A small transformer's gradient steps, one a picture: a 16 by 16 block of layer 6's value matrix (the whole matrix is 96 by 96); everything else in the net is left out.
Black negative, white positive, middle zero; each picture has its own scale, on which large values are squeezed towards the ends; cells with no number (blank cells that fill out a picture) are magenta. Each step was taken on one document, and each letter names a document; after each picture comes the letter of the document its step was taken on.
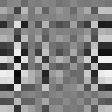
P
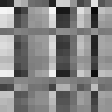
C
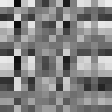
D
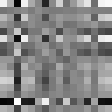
P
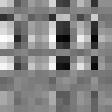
C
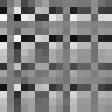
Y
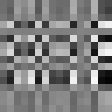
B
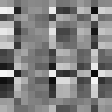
C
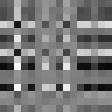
D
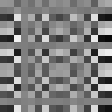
B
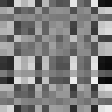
B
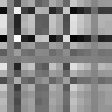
Y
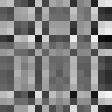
B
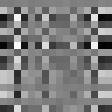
P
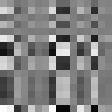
C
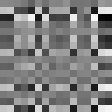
B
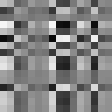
C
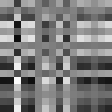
D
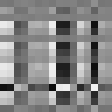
C
